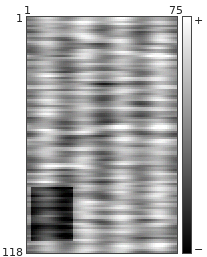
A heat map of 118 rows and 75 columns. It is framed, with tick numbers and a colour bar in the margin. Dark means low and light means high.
Overall the values sit about 60% of the way up the scale. Upright stripes repeat 4 times across the table. The ninth with the lowest average is the bottom left. An odd patch, lower than its surroundings, sits in the bottom left.
